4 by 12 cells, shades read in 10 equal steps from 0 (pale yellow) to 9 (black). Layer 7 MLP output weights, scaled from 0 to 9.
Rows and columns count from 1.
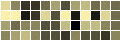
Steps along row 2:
same up down down up down up down up down up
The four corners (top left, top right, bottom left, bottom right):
1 5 4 4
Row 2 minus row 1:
-1 -4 1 0 -4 3 -6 5 -2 3 -3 0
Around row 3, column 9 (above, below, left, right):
0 6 9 2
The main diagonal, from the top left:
1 0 4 4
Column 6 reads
3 6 6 6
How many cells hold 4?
9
